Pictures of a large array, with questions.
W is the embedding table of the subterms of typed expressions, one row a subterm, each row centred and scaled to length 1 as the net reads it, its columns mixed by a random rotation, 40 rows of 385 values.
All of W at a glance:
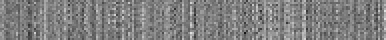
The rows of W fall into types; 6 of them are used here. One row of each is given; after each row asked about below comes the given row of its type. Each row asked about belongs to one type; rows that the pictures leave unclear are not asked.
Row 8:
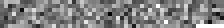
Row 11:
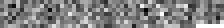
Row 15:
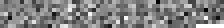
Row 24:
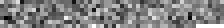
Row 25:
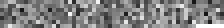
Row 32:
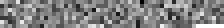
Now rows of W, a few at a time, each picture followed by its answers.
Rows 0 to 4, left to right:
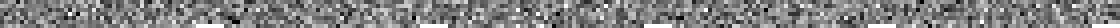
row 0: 25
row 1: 24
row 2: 8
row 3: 24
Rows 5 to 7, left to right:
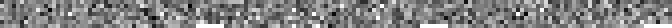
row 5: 11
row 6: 8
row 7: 25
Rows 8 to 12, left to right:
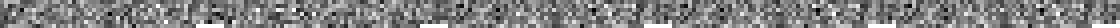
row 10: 11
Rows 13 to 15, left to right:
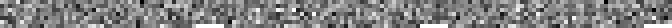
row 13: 32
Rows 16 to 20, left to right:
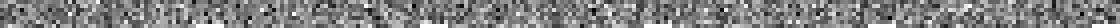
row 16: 25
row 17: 11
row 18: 11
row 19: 11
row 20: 15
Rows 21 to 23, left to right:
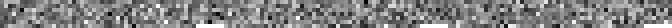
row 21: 8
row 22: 32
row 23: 25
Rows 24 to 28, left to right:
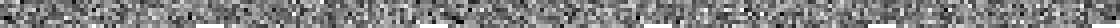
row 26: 24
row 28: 11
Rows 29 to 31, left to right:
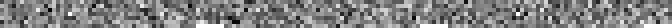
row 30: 24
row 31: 25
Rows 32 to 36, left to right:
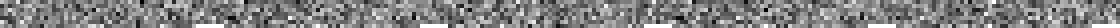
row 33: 24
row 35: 24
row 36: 25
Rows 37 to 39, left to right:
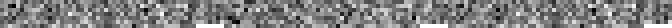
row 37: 11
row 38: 24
